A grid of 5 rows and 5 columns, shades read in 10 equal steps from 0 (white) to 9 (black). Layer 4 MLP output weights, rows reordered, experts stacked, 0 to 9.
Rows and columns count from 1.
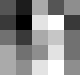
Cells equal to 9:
1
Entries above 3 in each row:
4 3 3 3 2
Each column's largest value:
7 9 4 6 7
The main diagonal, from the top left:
6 9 3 1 4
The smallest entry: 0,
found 2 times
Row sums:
27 24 22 18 12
